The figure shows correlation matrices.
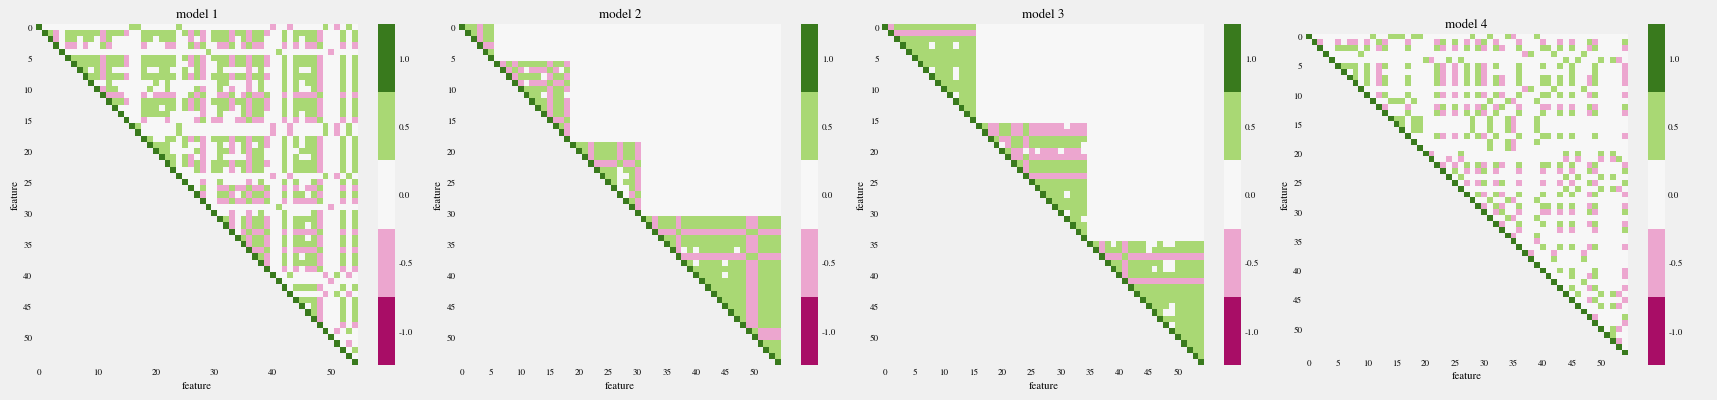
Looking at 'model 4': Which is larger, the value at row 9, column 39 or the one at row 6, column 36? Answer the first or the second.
the second
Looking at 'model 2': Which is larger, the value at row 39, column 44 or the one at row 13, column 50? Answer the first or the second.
the first
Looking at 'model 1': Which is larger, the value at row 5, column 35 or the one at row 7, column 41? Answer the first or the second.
the first
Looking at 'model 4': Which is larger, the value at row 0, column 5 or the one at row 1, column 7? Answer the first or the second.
the first
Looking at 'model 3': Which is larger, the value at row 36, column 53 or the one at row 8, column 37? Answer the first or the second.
the first
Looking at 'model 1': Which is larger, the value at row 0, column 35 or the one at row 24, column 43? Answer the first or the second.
the first
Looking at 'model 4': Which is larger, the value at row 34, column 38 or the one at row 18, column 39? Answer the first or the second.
the second
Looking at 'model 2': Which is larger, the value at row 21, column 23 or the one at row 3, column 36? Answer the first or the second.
the first
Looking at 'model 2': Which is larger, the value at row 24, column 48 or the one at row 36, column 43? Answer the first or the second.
the second
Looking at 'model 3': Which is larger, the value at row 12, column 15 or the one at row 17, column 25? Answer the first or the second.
the first
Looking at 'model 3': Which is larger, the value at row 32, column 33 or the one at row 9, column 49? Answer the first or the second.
the first
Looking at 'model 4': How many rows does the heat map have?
55
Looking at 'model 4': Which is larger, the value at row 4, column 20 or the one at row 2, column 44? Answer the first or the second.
the first
